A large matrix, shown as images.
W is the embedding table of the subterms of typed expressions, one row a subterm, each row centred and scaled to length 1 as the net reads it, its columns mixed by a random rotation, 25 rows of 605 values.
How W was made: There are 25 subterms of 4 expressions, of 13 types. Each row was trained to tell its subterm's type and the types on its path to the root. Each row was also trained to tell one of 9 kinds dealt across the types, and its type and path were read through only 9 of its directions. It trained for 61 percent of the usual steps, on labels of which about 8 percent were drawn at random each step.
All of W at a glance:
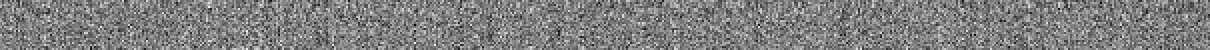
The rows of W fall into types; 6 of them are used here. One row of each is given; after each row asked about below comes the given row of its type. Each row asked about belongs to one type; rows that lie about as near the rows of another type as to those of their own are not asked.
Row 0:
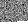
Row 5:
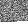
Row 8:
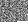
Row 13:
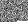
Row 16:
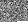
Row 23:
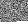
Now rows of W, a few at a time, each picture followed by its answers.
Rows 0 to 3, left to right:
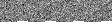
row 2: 13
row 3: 13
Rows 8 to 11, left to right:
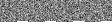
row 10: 8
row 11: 5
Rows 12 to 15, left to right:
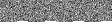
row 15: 5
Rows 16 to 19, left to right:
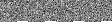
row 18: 8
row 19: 5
